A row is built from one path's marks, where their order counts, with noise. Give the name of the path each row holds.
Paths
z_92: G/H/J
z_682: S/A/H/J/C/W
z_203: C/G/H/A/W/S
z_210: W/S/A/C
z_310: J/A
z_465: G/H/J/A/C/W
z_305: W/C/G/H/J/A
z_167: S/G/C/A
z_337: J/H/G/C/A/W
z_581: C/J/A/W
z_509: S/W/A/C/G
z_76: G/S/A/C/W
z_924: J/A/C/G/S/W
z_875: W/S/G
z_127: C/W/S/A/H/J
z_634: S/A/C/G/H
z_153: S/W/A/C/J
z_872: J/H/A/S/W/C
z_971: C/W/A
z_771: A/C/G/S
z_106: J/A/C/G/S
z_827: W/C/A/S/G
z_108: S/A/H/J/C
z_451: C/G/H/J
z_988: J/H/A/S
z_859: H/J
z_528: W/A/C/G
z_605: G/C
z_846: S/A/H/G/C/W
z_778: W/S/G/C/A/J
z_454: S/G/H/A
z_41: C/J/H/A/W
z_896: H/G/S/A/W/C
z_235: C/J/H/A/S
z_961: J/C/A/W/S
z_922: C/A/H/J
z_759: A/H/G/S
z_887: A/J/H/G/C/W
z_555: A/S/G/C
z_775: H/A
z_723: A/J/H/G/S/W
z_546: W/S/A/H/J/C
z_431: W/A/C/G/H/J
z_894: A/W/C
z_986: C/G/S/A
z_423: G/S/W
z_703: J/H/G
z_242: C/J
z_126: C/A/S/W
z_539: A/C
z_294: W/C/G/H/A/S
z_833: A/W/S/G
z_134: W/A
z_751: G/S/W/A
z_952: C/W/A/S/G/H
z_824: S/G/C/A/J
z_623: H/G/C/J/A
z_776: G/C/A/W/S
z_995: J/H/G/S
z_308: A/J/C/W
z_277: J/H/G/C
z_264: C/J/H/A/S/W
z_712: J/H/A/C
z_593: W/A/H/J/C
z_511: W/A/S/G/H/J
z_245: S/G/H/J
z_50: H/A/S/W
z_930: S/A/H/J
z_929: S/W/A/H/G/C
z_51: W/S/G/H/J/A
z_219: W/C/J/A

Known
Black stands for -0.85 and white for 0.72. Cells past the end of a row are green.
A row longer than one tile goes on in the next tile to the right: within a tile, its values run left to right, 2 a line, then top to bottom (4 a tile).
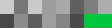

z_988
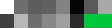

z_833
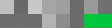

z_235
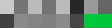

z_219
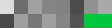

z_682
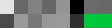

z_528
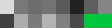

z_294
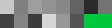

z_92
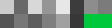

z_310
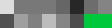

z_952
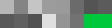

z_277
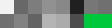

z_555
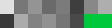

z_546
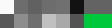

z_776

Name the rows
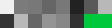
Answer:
z_511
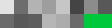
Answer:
z_106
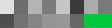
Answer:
z_961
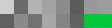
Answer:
z_108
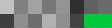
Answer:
z_305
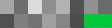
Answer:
z_41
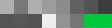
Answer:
z_451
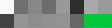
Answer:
z_153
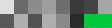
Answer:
z_759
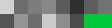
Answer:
z_203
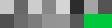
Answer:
z_581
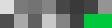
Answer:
z_896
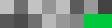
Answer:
z_242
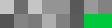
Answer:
z_264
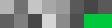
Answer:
z_623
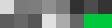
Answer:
z_605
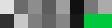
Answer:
z_134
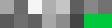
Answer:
z_712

